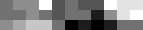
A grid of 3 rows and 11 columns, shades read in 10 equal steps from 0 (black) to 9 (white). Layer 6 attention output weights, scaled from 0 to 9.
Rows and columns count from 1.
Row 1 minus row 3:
-1 -1 -2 2 -1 4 2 3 8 4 4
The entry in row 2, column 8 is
1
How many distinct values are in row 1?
5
